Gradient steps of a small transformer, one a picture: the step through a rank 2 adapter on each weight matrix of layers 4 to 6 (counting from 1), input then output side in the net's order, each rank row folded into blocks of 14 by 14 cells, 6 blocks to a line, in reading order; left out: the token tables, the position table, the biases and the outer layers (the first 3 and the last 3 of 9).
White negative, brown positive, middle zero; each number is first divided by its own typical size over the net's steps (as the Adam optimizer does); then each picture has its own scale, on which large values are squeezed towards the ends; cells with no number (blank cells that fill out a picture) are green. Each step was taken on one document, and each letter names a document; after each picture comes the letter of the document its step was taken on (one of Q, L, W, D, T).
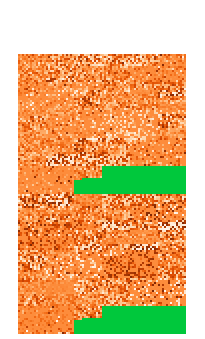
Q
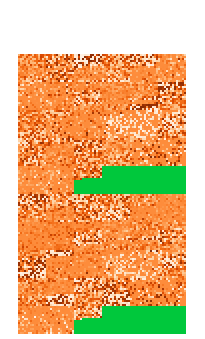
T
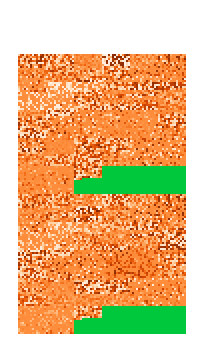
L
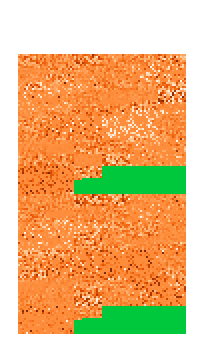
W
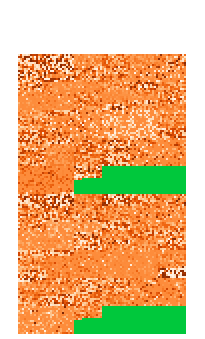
W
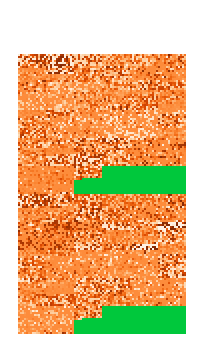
Q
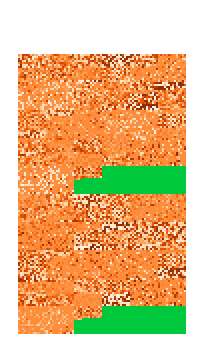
T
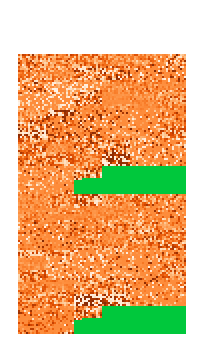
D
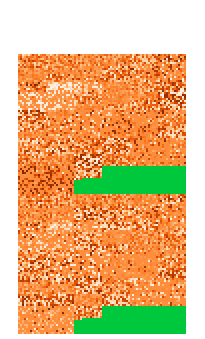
L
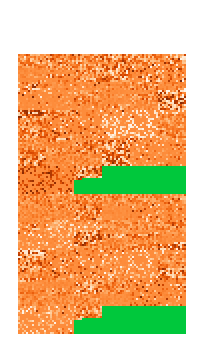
W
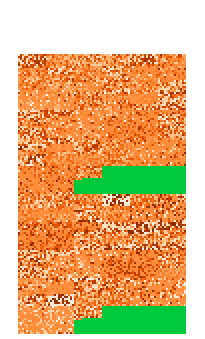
L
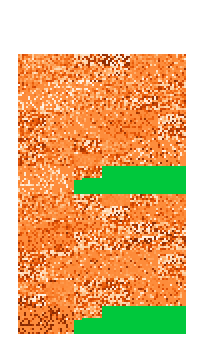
T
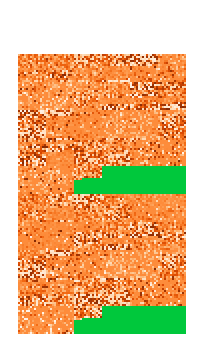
T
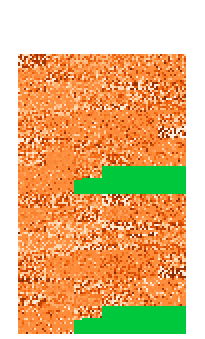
Q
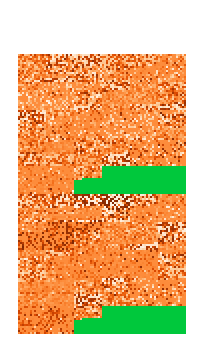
T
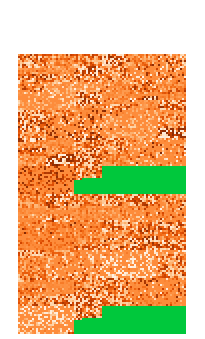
D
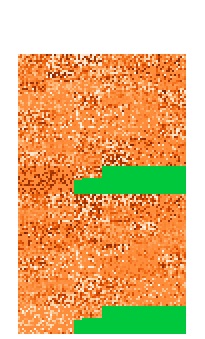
Q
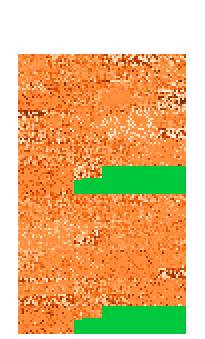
W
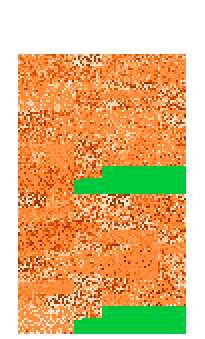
L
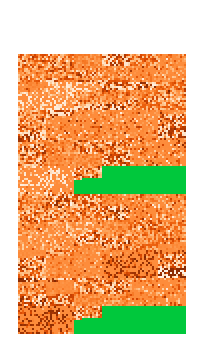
T
